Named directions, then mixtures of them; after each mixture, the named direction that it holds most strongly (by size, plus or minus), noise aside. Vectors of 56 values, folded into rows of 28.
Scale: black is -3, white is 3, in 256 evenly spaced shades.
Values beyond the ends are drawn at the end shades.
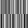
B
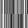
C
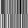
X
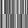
C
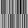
X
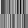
X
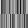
B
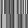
C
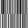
X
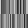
B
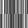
C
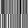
X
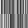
C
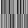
B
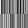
X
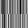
X
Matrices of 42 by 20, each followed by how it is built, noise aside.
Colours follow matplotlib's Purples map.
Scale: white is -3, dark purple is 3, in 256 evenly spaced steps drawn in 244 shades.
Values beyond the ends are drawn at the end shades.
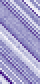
Toeplitz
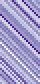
Toeplitz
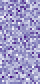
noise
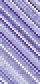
Toeplitz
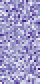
noise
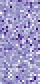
noise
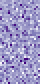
noise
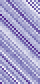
Toeplitz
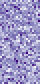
noise
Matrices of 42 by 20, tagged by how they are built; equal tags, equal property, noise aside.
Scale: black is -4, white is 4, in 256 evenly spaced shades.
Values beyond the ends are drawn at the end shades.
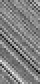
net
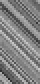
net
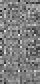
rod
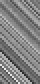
net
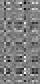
rod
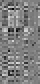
rod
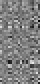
rod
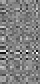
rod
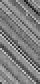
net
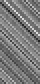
net
